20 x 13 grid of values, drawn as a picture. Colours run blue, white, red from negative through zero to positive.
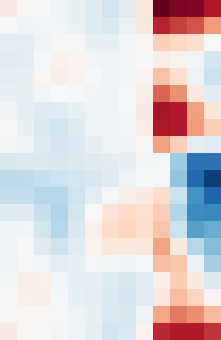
Roughest part: middle right. Seam: vertical, 70% of the way across, the left part calmer. Ninth with the highest average: top right.
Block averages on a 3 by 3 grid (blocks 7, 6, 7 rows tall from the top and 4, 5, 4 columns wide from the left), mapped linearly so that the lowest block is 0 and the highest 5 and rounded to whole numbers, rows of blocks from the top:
115
010
113
